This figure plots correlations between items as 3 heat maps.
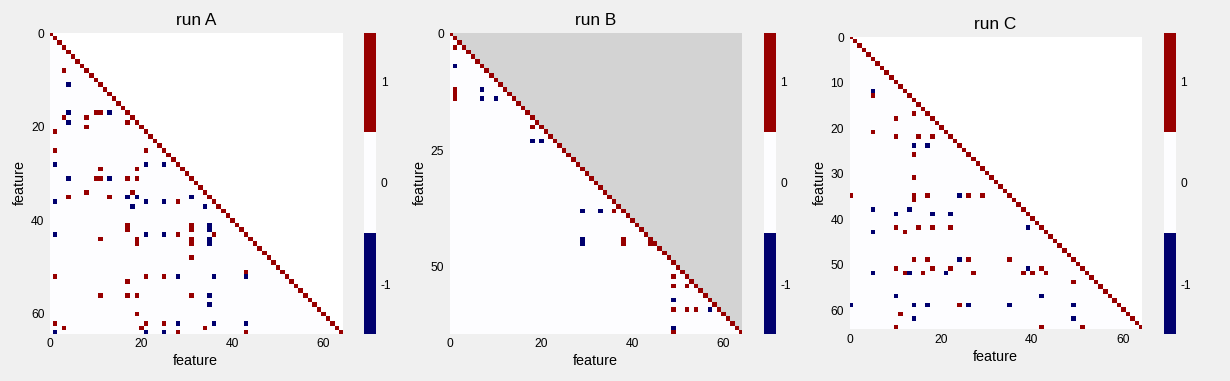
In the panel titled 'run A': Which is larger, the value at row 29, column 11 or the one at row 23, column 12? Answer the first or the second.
the first
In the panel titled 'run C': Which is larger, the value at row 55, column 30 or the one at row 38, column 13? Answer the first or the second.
the first
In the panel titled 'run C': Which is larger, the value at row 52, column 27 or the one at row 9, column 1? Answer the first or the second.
the first
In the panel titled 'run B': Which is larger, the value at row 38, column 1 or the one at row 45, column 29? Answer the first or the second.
the first
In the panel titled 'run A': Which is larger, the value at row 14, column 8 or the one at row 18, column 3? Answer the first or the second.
the second
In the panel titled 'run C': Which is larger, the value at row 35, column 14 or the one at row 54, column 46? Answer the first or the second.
the first
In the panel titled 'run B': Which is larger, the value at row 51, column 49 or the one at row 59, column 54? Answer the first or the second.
the second
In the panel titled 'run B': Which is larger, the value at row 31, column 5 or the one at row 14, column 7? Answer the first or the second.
the first
